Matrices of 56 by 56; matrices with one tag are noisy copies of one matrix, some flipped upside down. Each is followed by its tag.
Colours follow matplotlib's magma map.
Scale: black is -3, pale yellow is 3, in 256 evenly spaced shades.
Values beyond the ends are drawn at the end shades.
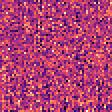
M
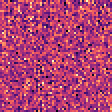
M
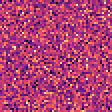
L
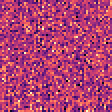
M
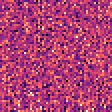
M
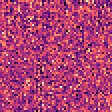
M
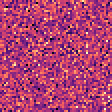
L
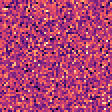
L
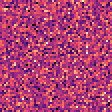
L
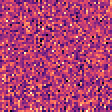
M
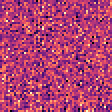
M
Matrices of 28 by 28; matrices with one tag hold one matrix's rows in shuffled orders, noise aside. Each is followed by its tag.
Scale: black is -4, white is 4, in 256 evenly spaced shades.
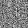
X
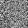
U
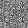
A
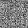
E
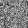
U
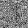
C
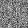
X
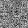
C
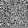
U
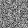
X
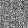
A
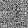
C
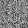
X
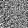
U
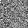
U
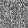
A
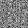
X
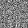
X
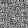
E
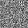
A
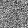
C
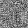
C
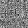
E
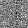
C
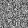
X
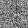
C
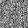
A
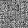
E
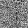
C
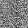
C
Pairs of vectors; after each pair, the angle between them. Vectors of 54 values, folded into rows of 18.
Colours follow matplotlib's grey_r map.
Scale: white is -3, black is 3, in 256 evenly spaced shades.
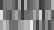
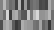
partly aligned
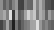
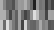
orthogonal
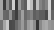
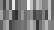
nearly parallel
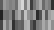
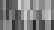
partly aligned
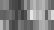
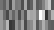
partly aligned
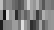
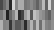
partly opposed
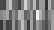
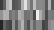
nearly parallel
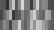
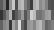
nearly parallel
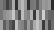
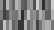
partly opposed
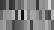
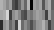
orthogonal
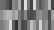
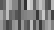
partly opposed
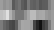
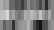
nearly parallel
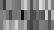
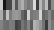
orthogonal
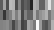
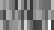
orthogonal
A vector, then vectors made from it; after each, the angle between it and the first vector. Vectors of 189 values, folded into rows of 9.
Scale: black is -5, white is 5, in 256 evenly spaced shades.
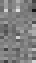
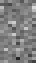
partly opposed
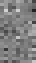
nearly parallel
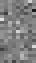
orthogonal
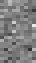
partly aligned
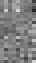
nearly parallel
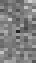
partly opposed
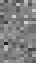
partly opposed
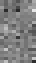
nearly opposite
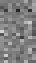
partly opposed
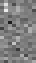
partly aligned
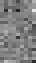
nearly opposite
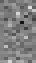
orthogonal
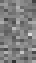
partly aligned
